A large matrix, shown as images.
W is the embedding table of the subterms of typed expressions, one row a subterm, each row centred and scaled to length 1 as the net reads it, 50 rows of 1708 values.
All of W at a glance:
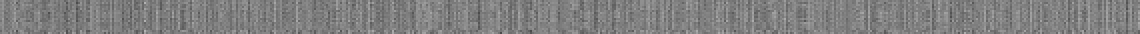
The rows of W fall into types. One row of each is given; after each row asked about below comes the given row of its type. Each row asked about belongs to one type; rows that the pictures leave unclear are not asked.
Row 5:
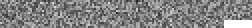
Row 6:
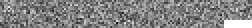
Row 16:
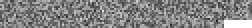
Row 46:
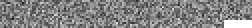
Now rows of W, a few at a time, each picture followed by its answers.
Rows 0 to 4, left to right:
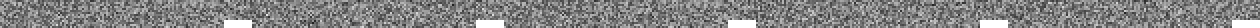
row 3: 46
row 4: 5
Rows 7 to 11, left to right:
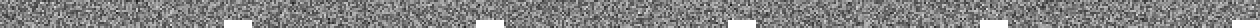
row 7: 5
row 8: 6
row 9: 46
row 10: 16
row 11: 5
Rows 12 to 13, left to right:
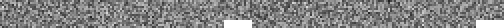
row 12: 6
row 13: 5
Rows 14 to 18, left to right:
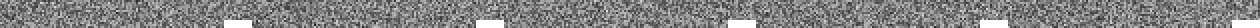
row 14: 5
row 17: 16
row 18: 16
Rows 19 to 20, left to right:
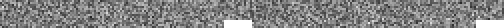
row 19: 6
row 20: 16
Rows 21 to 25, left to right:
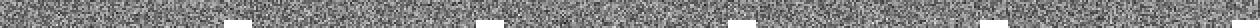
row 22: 46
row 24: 16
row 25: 16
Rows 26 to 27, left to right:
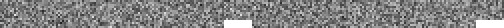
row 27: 6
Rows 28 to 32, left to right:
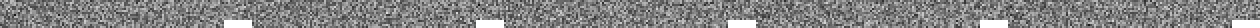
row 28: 6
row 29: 46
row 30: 46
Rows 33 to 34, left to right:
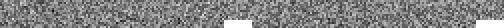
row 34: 6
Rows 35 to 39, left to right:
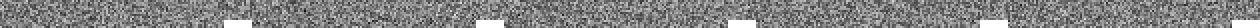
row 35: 16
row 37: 6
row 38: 16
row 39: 46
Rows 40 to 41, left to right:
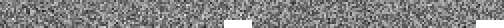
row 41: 6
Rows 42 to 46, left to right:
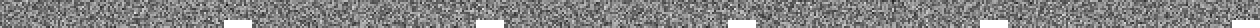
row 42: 46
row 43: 16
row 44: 16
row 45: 5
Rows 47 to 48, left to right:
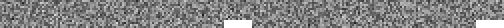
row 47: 46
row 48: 5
